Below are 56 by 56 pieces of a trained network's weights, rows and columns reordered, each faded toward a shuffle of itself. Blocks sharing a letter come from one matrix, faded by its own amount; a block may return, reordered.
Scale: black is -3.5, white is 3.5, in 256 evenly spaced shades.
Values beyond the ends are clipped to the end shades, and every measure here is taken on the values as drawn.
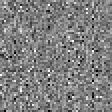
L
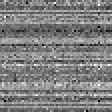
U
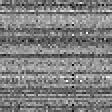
U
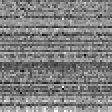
U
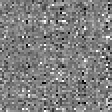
L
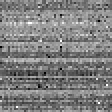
U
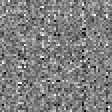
L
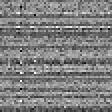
U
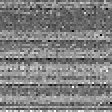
U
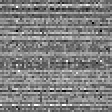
U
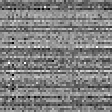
U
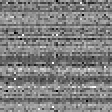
U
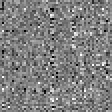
L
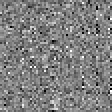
L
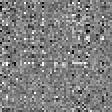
L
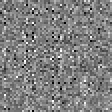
L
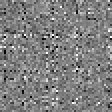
L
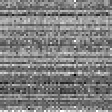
U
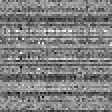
U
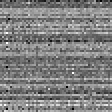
U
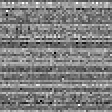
U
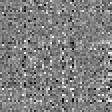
L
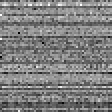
U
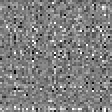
L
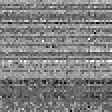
U
